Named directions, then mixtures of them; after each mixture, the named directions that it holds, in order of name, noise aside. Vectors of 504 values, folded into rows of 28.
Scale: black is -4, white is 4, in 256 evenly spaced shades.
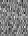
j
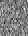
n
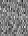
j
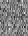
j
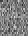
j, n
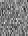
n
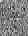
j, n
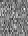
j, n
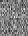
j, n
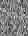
j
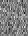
j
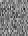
j, n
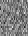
j, n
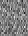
j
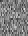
j, n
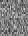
j, n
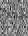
j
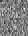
j, n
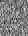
n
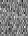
j
